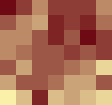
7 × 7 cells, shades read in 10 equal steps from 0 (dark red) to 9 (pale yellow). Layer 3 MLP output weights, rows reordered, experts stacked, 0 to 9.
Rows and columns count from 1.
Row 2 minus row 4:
-2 1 3 -2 0 -2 2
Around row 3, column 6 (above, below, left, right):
1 3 3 2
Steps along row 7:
down down up down up up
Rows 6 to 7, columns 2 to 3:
3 3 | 7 1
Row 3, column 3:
3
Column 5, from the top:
2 2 3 2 4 6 6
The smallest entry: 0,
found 2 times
